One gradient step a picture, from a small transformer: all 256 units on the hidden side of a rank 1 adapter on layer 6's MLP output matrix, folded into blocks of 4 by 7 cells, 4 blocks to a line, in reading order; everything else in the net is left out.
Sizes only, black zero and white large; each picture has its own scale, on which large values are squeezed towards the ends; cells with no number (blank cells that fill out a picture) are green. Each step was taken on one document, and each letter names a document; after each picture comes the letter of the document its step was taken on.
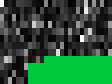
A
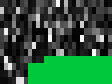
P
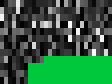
P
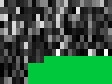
A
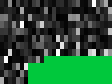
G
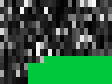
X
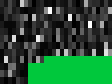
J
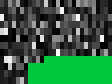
G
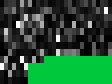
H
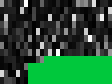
X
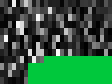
H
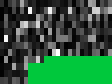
H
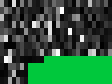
G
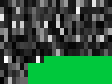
A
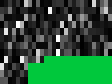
J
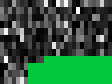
A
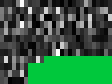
H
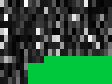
X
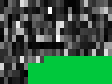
J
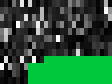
H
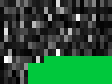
G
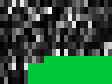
J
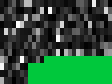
J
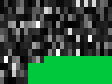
G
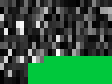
H
